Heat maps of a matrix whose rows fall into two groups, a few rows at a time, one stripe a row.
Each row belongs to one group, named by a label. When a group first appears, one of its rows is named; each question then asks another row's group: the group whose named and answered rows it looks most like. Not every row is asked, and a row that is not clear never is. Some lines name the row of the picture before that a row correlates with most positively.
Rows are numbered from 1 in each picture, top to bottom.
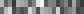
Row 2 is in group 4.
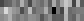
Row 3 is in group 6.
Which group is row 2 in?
6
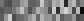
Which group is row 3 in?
4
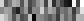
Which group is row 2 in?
4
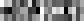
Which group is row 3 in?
4
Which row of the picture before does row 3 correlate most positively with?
1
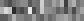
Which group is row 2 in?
4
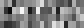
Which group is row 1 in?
4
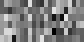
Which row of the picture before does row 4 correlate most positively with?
3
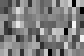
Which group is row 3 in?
4
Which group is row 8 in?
6
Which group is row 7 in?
6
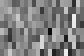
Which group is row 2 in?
6
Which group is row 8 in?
6
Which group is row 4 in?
4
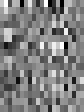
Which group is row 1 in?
6
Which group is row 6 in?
4
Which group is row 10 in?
4
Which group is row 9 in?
6
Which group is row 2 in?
6
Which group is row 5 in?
6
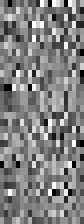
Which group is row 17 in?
6
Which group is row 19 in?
4
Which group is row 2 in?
4
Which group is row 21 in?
4
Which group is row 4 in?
4
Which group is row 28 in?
6
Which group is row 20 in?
6
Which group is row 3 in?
6
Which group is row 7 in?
6
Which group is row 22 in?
6
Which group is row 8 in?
4
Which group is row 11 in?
4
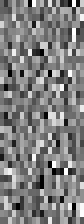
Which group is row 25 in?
6
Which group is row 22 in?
6
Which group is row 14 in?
4
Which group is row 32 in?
6
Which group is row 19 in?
4
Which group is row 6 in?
4
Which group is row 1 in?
4
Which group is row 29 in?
6
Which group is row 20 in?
6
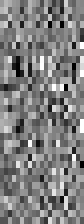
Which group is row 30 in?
6
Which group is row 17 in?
6
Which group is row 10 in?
4
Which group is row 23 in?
4
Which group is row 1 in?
6
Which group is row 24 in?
4
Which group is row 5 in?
4
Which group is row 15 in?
6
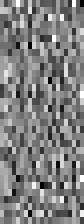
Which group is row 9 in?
6
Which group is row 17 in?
4
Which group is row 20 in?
6
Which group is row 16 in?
6
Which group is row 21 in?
4
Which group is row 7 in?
4
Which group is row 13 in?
4
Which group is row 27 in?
6
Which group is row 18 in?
6
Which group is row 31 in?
4
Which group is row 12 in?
6
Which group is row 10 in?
6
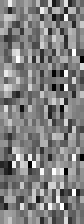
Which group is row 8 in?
4
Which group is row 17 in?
6
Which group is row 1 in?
6
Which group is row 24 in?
4
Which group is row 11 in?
6
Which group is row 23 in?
4
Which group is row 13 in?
6
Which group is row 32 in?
6
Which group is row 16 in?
6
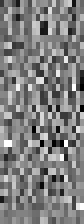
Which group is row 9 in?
6
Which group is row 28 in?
6
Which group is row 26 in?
6
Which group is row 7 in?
4
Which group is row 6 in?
4
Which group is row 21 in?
6
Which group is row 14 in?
6
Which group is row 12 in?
4
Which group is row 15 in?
6
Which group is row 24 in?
4
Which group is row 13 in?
4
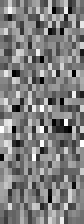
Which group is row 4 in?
4
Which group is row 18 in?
6
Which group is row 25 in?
4
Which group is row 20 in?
4
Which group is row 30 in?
6
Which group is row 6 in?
4
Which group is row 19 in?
4
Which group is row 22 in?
6
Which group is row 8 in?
4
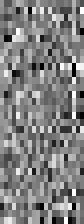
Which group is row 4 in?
4
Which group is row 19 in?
4
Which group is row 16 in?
4
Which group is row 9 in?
4
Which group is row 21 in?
6
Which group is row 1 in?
4
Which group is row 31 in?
6
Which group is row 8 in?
6
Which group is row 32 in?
6
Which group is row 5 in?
4
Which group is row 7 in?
6
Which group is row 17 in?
4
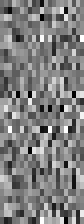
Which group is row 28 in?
6
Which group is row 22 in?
4
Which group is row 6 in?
4
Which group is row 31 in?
4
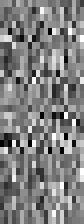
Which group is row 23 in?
4
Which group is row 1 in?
4
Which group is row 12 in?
4
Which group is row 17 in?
6
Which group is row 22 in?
6
